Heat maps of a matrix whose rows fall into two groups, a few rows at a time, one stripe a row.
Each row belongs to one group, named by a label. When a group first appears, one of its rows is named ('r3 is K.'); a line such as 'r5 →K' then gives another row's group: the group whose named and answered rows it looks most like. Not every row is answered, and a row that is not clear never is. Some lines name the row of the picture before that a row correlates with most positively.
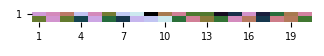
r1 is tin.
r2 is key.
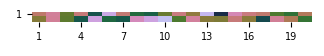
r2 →key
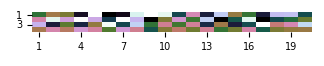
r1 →key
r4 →tin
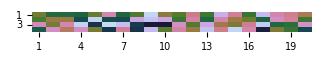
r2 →key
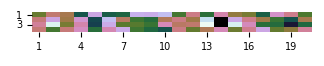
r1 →key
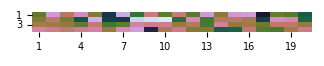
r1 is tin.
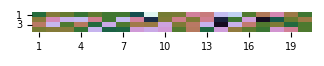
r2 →tin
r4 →key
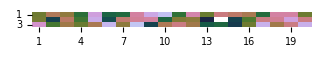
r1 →key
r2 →key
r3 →tin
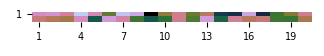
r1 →tin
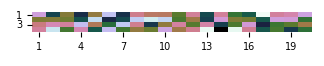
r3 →tin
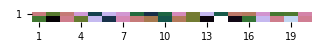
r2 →key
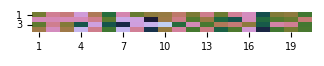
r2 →tin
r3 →key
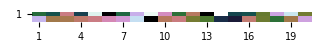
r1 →key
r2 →tin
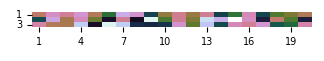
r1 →tin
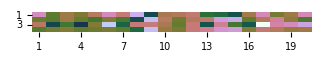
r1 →tin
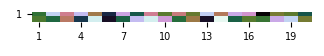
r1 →tin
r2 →key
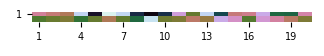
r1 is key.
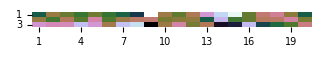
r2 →key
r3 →tin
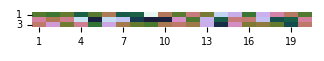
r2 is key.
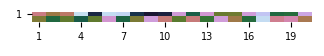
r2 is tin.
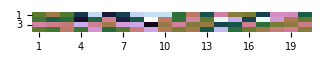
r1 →key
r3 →tin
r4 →key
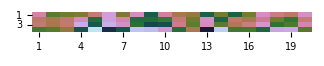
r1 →tin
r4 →key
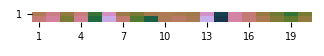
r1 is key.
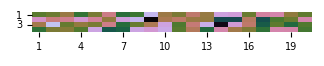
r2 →tin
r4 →key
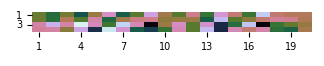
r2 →key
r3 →tin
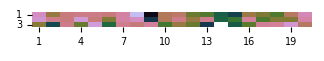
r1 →tin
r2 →tin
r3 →key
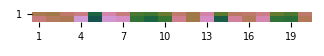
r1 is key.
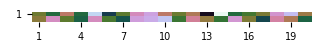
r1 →key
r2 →key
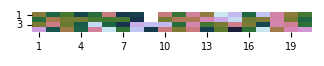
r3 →key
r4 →tin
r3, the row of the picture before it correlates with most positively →2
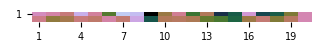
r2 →tin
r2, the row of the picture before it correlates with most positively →4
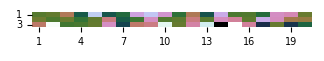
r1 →key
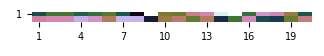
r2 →tin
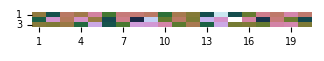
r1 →key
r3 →key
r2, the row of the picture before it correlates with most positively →1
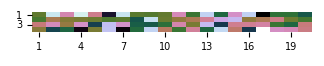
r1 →tin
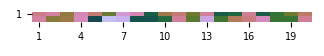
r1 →tin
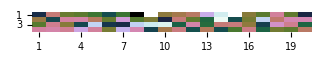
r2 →key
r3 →key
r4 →tin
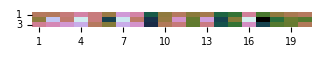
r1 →tin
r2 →tin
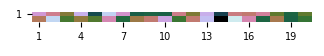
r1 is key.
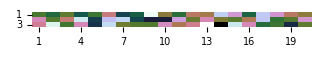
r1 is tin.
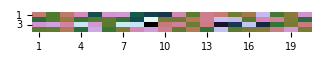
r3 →tin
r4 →key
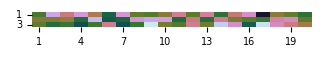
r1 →tin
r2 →key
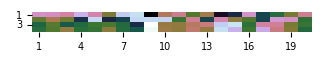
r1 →tin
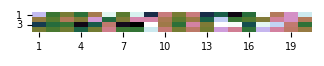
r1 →tin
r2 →key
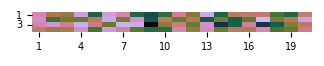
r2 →tin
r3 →tin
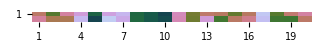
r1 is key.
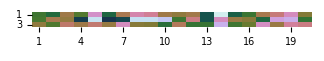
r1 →key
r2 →key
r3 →key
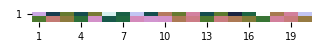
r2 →key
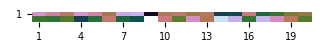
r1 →tin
